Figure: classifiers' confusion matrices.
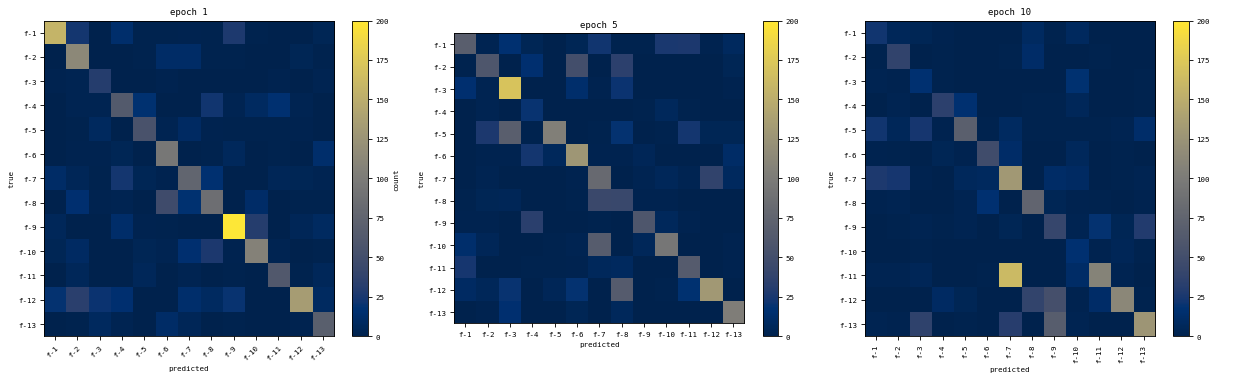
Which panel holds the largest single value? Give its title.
epoch 1
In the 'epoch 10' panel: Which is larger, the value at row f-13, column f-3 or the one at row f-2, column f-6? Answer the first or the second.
the first
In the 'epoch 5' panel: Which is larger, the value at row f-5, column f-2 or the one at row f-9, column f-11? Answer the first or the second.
the first
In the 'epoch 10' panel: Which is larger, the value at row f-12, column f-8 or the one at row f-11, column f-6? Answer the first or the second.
the first
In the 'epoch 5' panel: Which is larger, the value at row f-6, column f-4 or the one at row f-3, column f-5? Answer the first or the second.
the first
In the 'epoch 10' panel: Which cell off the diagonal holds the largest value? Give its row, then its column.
f-11, f-7
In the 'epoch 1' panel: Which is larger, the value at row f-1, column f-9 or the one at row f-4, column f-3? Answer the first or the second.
the first
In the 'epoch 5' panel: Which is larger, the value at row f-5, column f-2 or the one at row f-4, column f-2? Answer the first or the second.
the first
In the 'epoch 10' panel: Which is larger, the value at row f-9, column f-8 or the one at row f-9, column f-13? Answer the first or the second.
the second
